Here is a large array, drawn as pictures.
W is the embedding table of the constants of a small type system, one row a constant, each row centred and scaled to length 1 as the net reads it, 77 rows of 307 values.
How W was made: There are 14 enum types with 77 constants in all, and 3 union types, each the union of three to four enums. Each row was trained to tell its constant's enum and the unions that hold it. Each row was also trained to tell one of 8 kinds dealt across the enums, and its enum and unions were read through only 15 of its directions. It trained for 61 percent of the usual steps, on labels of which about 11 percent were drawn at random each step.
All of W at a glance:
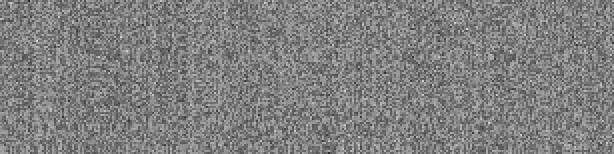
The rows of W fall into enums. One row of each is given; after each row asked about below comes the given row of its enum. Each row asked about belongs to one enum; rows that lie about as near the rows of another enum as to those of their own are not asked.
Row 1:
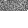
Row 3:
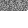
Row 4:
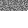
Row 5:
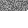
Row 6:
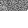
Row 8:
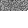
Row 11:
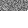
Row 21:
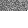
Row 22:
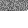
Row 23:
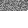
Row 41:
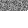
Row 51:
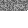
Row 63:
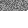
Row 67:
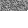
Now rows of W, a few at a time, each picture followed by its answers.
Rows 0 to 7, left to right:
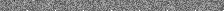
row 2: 23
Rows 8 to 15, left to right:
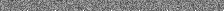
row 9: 23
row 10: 67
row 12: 11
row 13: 22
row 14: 63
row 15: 21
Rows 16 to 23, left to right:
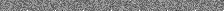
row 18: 6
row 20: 21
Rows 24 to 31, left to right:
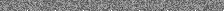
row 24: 4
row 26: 4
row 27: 51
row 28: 51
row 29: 51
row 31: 8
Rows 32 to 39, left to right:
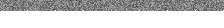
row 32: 11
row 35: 8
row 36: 6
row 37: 4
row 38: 1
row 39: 8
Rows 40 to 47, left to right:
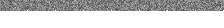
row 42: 3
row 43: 6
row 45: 8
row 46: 3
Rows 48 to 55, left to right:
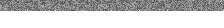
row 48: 4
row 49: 51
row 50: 3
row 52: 1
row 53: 5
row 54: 1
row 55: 21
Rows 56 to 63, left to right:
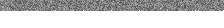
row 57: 21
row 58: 11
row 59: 3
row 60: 1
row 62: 8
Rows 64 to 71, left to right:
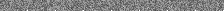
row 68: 21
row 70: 6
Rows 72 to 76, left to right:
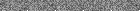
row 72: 4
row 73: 63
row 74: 63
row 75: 23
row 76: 63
